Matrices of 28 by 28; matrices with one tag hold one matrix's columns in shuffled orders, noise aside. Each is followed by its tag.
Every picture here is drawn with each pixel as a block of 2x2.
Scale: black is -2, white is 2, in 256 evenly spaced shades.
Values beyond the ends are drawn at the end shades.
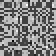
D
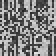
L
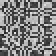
D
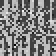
L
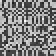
D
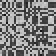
D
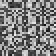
D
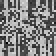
L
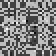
D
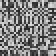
D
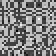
D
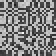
D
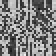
L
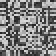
D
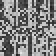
L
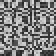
D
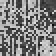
L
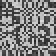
D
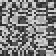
D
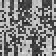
L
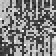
L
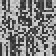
L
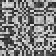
D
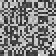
D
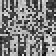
L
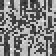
L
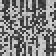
L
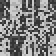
L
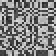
D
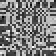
D
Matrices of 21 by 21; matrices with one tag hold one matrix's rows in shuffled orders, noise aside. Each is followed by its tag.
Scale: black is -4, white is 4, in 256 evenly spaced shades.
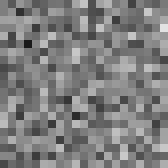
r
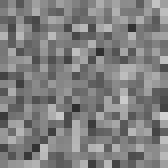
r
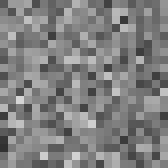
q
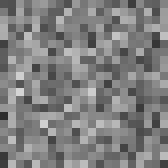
q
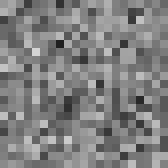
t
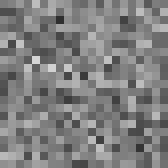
t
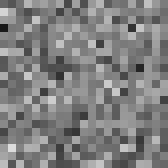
t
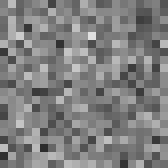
q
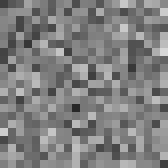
r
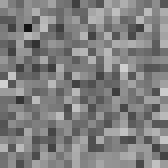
r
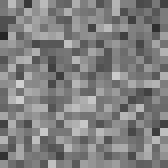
q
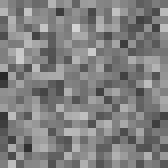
q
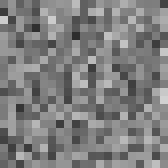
r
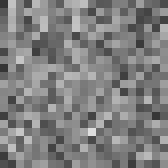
q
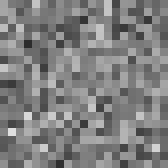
t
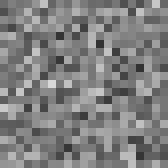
t
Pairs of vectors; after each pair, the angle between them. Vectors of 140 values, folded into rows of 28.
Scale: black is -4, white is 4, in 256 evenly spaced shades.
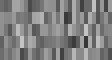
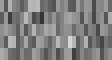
partly opposed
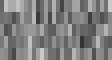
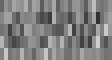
partly aligned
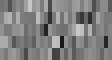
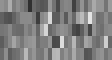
nearly opposite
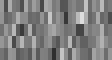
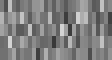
partly aligned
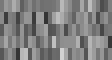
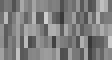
nearly opposite
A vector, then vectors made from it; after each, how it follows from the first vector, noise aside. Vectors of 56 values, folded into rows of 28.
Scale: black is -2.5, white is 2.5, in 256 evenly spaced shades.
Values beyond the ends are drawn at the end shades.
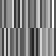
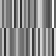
sign-scrambled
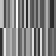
wrapped around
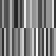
wrapped around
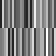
wrapped around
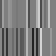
partly zeroed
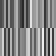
wrapped around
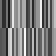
wrapped around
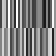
wrapped around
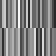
wrapped around
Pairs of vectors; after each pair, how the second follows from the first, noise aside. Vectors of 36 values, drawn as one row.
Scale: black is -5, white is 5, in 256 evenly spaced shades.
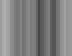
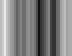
scaled up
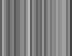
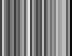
scaled up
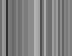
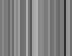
reversed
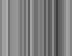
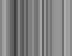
reversed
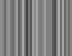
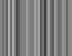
reversed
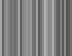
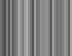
reversed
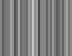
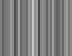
copied
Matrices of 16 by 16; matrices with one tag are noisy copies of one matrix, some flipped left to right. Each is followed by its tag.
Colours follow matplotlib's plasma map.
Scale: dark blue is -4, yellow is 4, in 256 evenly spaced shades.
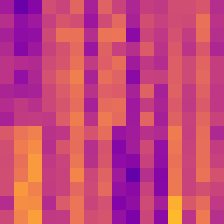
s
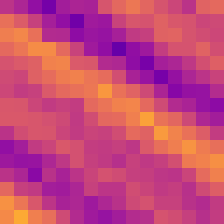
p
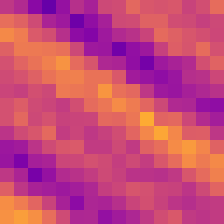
p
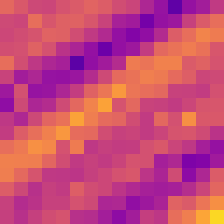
p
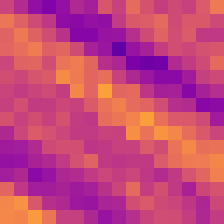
p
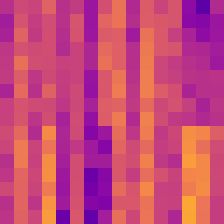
s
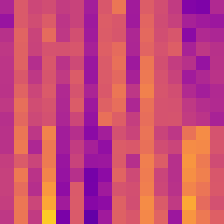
s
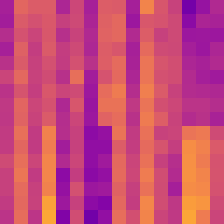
s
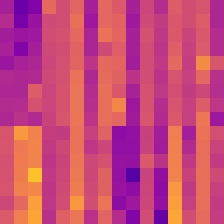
s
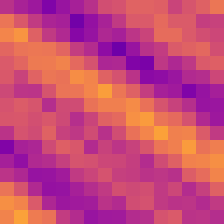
p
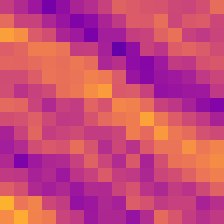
p
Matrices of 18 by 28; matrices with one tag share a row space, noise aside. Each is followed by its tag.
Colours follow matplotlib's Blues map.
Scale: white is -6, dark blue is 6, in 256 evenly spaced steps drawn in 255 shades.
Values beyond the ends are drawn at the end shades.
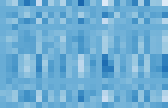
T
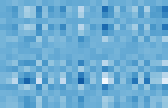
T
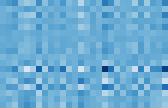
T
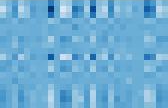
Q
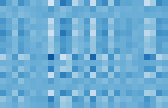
Q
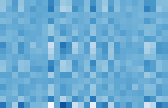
Q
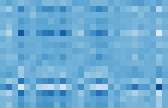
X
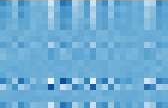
Q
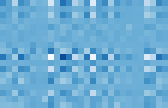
Q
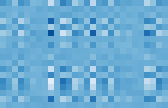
Q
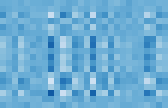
Q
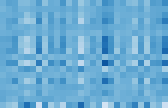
T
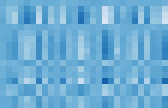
T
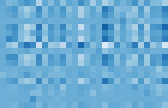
T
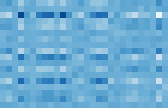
X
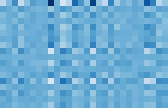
Q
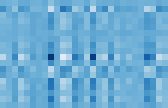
Q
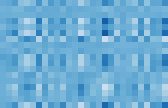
T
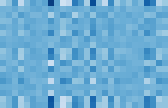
Q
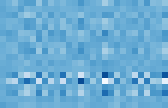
T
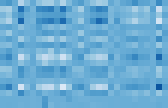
X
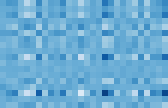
T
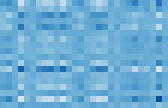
X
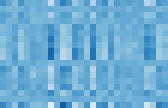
Q
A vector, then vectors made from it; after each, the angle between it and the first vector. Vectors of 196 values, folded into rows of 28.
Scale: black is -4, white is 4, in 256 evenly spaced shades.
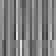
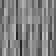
nearly opposite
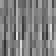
nearly parallel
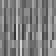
nearly parallel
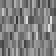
orthogonal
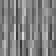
nearly opposite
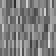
partly aligned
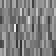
partly opposed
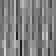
nearly opposite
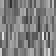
orthogonal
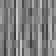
nearly parallel
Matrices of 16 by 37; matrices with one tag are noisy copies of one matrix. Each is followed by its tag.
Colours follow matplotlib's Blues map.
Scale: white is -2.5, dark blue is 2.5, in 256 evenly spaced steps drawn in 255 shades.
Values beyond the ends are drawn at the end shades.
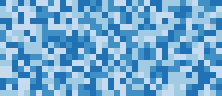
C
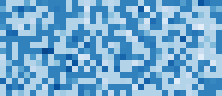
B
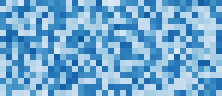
B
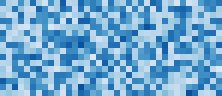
C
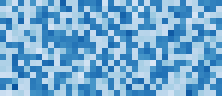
C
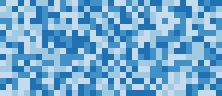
C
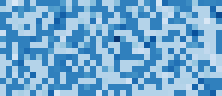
B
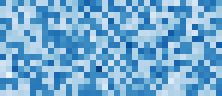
C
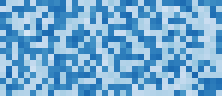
B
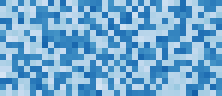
C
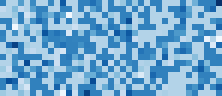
C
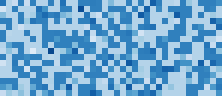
C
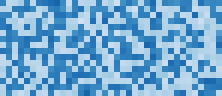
B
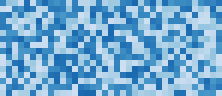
B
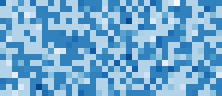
C
